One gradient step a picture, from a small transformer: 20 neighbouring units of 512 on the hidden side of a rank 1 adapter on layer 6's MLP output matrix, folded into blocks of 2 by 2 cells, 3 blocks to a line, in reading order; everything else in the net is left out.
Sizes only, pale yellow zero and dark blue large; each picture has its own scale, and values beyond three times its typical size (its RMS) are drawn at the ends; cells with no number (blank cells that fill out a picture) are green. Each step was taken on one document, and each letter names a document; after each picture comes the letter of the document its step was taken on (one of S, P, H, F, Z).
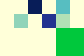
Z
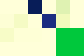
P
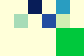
Z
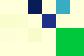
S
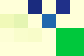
S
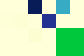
S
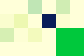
P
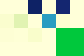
S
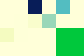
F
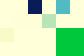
F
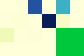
P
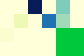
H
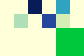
Z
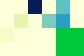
H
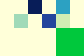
Z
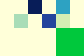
Z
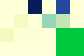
H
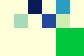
Z
